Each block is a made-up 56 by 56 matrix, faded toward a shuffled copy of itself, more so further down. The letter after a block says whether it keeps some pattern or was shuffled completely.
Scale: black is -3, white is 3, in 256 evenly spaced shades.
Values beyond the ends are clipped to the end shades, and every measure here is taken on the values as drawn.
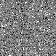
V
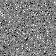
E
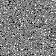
V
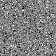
E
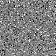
V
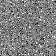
V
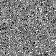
V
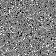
E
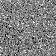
V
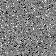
E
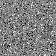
V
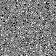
E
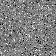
E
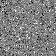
E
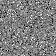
E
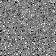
V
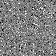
E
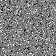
E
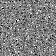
E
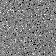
E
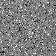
E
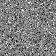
E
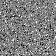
E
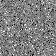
E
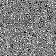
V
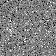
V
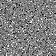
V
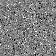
V
